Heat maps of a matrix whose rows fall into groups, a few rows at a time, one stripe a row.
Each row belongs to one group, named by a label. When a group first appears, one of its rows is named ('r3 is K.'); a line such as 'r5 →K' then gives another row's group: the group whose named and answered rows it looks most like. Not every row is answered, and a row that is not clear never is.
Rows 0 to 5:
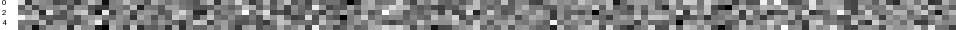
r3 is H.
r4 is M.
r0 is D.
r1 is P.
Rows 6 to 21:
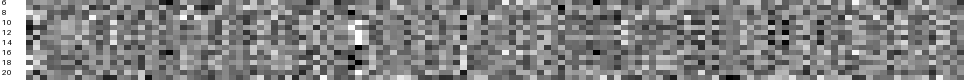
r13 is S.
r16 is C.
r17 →H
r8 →H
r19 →H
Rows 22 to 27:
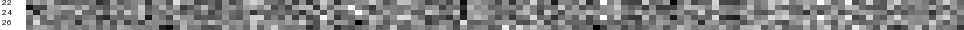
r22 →P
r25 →P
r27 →C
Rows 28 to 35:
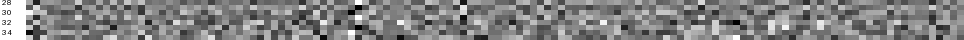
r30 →H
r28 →S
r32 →P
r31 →S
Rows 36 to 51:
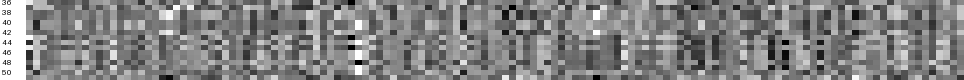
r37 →P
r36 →H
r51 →C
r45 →H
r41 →S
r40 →S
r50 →S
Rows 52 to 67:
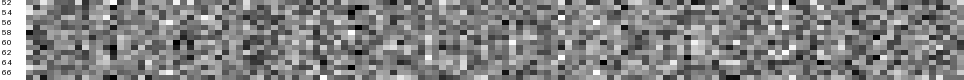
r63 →M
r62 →D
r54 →H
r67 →P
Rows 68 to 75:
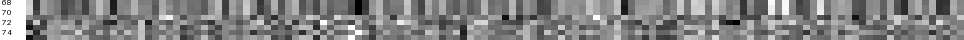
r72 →P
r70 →D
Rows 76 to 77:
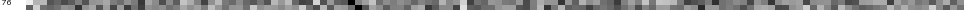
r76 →H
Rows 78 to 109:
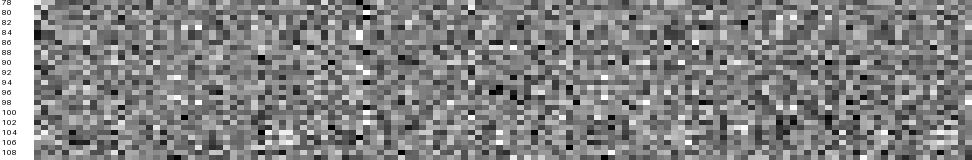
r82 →P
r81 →D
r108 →M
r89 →M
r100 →S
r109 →C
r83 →P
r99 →D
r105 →H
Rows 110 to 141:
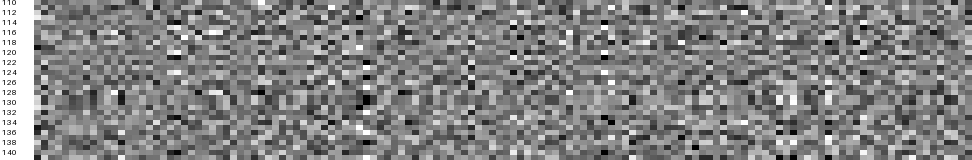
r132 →S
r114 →C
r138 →D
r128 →M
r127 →S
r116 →M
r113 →H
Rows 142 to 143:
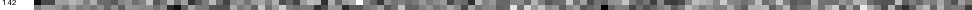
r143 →C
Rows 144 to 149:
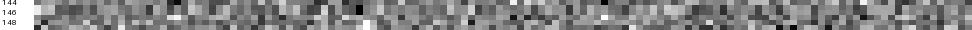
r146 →H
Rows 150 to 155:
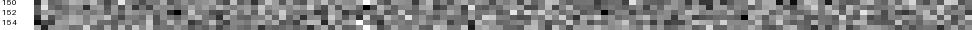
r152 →C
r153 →P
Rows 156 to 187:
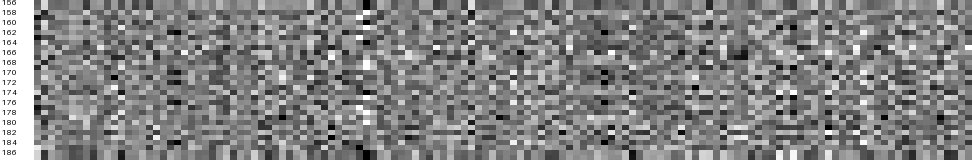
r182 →P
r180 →S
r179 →M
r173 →M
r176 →C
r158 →S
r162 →C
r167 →P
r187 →D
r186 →D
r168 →S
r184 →C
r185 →H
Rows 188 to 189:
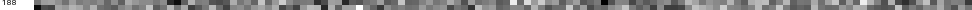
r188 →C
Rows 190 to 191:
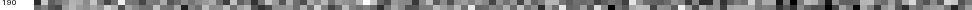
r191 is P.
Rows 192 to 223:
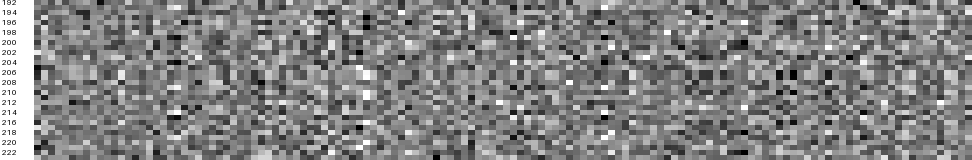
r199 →C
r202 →H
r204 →C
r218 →P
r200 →P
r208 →M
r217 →H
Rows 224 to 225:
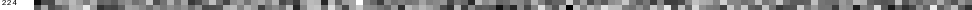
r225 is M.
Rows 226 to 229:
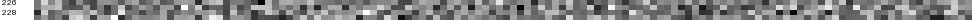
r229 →M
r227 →P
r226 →M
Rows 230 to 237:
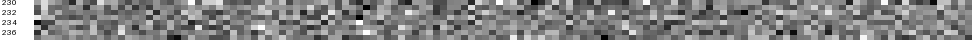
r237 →C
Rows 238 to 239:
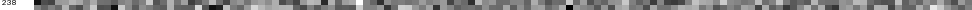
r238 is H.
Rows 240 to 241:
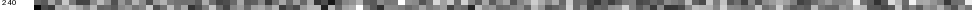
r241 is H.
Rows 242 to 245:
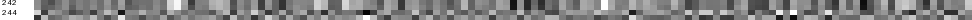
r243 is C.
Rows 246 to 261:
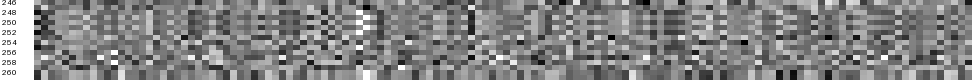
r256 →M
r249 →S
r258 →M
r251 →S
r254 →P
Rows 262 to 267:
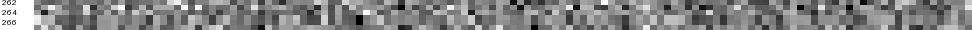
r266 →H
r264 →S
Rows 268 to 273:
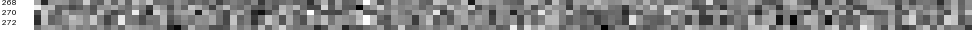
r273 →C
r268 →S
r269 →H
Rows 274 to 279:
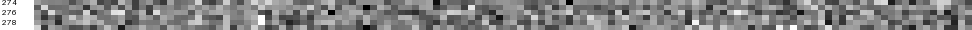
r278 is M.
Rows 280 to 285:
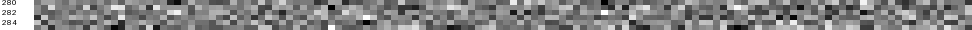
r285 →P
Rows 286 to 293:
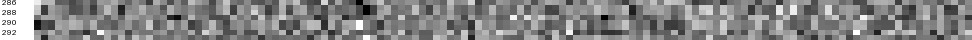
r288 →D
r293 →S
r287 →D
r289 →C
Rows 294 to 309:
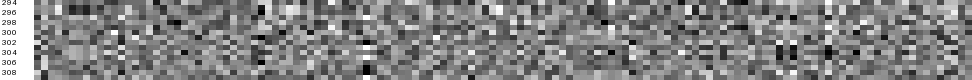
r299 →P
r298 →C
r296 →M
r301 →M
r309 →S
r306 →M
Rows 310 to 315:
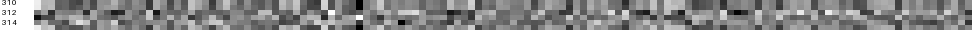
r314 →M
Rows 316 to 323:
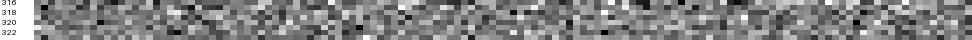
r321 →H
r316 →P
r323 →S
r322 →C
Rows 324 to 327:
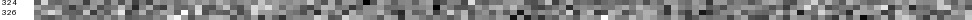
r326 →P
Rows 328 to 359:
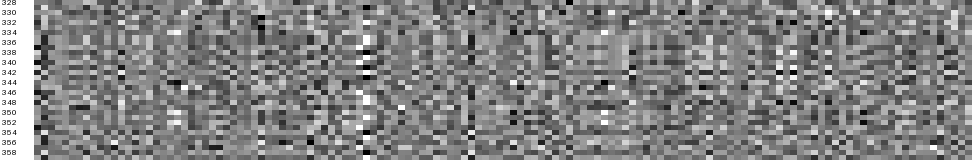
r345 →P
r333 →M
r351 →S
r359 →S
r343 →D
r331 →M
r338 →D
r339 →S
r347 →S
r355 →S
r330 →P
